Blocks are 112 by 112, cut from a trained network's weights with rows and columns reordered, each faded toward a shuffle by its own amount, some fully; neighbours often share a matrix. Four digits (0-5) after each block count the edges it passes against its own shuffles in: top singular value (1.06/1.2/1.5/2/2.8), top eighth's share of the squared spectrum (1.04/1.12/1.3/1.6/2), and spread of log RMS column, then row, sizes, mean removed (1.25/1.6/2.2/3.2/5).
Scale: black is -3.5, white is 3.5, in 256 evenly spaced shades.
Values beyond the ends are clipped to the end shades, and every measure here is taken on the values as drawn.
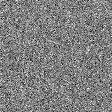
1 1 0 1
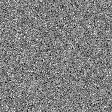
0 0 0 0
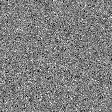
0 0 0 0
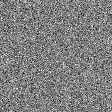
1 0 0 0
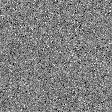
0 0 0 0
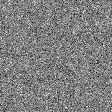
0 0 0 0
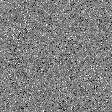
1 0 0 0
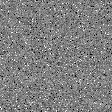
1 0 0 0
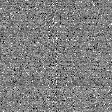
2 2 2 0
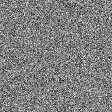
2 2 0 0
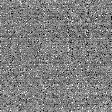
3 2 2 0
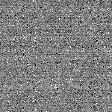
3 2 2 0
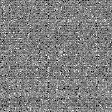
3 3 3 0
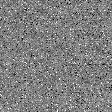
1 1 1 0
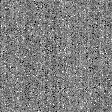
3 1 0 1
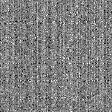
4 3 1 3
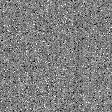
1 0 0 0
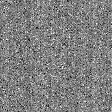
2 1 0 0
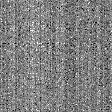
4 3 0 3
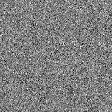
2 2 1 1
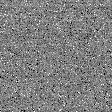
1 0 0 0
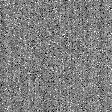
2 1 0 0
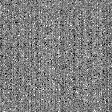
3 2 0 2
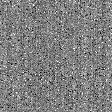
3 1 0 1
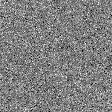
1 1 0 0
